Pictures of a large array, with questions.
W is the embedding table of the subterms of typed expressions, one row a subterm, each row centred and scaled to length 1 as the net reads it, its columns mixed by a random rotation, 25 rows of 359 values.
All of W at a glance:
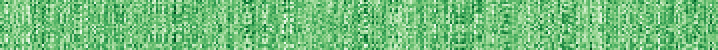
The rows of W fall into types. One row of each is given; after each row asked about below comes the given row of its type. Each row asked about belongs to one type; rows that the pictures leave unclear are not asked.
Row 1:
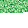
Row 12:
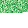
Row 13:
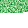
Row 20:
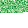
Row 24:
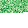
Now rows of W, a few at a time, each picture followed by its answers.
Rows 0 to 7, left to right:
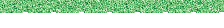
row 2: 20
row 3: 20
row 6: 20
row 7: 24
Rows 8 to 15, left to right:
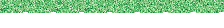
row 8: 24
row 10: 24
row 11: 24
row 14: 12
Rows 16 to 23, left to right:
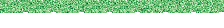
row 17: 20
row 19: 20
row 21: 24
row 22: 13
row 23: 13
